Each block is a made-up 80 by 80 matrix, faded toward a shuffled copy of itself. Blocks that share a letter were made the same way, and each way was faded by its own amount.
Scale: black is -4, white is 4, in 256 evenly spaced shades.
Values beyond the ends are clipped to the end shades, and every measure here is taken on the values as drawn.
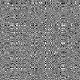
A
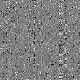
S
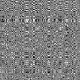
A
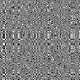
A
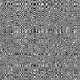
A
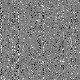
S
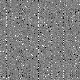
S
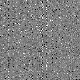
S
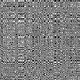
A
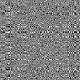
A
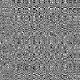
A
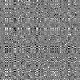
A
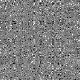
S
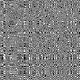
A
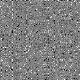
S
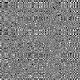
A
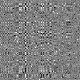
A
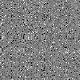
S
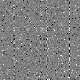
S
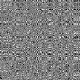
A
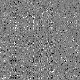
S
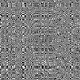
A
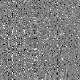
S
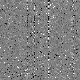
S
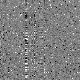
S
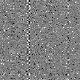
S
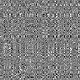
A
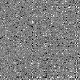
S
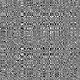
A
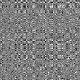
A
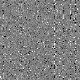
S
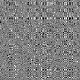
A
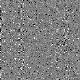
S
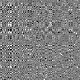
A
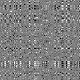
A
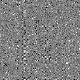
S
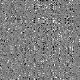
S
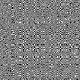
A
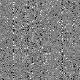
S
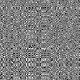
A
